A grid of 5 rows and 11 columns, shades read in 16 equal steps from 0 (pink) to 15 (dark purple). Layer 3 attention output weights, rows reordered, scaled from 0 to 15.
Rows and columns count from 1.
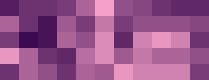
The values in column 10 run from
3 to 12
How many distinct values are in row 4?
9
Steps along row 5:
down up up down up down up same same up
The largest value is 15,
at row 3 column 2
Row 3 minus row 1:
-3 4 3 -4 2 2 4 -6 -10 -9 -1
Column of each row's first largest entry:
1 3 2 4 1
